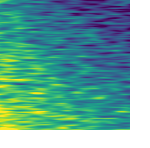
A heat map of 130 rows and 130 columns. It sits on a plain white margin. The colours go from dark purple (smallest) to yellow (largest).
The grain runs across in streaks. Values rise toward the bottom left. The top right is the ninth with the lowest average. The ninth with the highest average is the bottom left.
